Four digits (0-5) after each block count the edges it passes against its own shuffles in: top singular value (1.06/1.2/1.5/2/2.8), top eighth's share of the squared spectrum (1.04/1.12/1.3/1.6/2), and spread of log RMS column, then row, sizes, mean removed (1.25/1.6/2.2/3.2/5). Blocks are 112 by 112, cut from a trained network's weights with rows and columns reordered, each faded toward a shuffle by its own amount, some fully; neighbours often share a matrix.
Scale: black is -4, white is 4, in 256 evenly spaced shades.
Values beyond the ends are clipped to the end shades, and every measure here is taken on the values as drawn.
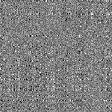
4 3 1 3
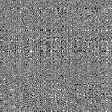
4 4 2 3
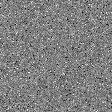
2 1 0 0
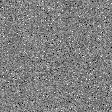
2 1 0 0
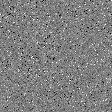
1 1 0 0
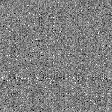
3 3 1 2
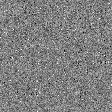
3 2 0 1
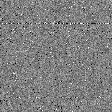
3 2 0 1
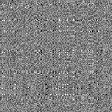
4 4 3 3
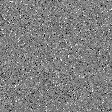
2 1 0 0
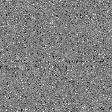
3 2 1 1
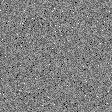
0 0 0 0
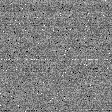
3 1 0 1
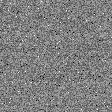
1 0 0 0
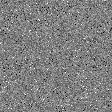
0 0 0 0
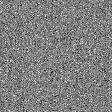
3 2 0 1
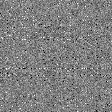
3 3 0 2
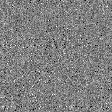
3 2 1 2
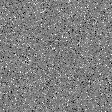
0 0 0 0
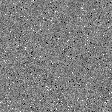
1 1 0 0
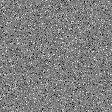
2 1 0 1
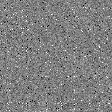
3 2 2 1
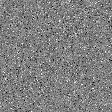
1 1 0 0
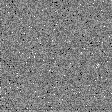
1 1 0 0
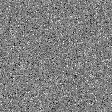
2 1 0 0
